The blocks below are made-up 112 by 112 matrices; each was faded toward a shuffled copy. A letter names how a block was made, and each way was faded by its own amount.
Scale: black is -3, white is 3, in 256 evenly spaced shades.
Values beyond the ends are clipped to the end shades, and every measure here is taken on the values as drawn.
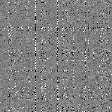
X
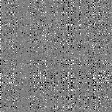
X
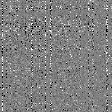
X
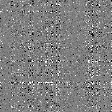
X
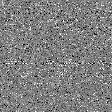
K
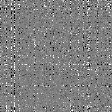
X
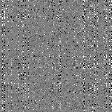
X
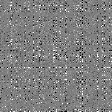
X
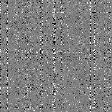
X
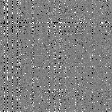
X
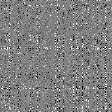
X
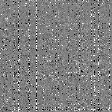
X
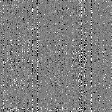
X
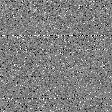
K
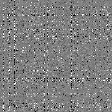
X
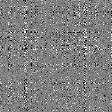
X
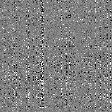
X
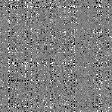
X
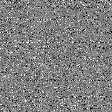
K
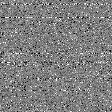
K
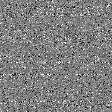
K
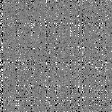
X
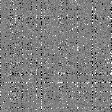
X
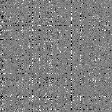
X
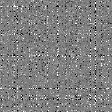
X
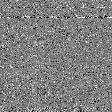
K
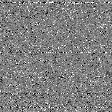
K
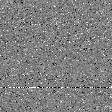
K
